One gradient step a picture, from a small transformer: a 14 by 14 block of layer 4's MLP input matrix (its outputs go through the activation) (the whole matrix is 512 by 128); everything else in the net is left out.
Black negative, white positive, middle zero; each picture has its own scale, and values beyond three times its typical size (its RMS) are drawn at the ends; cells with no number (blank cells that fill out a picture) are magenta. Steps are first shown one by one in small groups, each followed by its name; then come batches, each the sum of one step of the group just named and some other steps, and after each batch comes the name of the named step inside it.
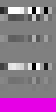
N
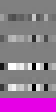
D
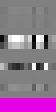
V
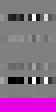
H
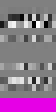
H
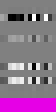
H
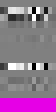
N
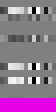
N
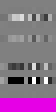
H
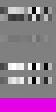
N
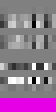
V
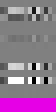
N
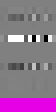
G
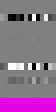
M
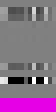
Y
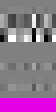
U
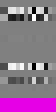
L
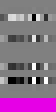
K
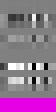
K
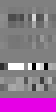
K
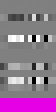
G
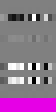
M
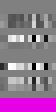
G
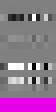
M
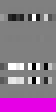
M
